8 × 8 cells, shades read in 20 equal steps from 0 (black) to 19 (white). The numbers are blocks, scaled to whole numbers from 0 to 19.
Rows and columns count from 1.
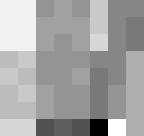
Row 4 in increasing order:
10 10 11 11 11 13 14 15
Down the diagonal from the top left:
18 18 12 11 12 9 11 13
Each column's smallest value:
14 14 6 7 6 0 10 9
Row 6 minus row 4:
0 0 1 0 0 -1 1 0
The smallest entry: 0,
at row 8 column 6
